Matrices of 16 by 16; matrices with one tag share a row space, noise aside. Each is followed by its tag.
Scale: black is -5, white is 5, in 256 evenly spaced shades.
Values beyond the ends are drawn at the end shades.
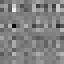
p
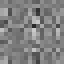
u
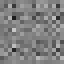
p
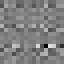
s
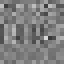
s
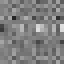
p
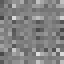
p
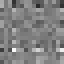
p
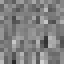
s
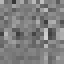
s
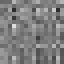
p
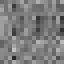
p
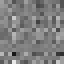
p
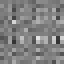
p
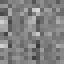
u
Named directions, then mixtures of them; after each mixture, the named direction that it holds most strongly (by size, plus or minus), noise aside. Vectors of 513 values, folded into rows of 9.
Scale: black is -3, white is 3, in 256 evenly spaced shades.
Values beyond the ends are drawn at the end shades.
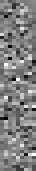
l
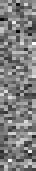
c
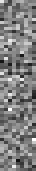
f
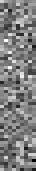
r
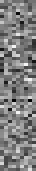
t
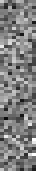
f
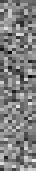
r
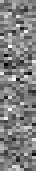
l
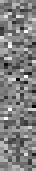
l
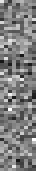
f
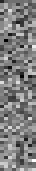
r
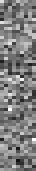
f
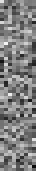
f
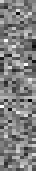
t
